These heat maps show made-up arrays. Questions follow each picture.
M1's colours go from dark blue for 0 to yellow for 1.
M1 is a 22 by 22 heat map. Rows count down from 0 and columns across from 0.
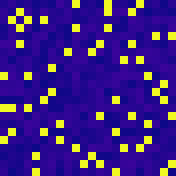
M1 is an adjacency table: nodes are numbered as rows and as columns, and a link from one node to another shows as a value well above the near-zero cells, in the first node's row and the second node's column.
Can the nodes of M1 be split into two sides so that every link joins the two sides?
yes
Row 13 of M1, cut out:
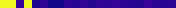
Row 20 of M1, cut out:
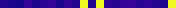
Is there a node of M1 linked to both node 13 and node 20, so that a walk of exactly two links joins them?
no
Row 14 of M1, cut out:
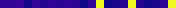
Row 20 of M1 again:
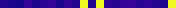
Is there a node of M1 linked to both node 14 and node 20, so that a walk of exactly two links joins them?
yes
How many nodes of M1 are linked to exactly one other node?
2
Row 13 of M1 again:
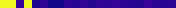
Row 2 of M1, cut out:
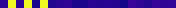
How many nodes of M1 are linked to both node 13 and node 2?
2
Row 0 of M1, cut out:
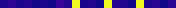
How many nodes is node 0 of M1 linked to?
3
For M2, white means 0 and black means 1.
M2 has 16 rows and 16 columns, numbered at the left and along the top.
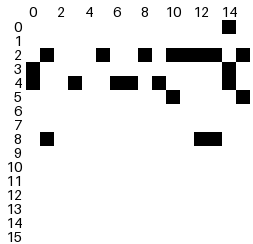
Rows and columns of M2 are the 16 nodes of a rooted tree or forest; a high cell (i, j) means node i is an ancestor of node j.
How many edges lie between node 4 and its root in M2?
0
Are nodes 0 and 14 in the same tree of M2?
yes
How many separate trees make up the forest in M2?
2
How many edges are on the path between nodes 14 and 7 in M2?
4
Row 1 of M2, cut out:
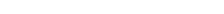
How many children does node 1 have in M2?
0
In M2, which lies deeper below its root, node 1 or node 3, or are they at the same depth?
node 1
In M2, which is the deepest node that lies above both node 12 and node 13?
8
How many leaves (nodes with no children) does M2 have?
10
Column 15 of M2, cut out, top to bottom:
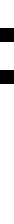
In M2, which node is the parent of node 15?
5
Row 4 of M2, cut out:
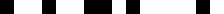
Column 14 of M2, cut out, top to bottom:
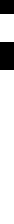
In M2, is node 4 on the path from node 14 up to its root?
yes
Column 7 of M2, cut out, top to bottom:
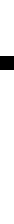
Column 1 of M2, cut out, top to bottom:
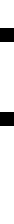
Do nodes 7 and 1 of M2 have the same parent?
no
